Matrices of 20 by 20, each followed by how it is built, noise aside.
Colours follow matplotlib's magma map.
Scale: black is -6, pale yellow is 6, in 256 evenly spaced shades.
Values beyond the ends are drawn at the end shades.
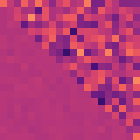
upper triangular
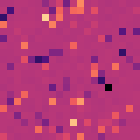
sparse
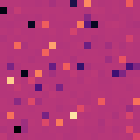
sparse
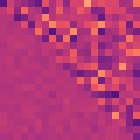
upper triangular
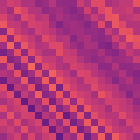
Toeplitz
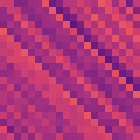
Toeplitz
